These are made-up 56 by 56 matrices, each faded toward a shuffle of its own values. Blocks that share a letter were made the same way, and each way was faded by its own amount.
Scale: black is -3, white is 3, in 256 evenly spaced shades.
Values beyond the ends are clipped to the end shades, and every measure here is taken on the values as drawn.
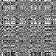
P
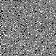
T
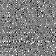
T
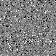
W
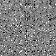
T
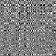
P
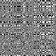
P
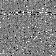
W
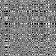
P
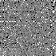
T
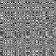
P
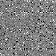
T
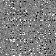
T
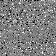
W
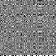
P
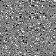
T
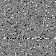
W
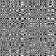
P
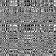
P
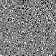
T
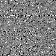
W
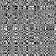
P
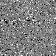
W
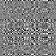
P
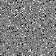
T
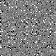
T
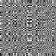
P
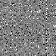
T
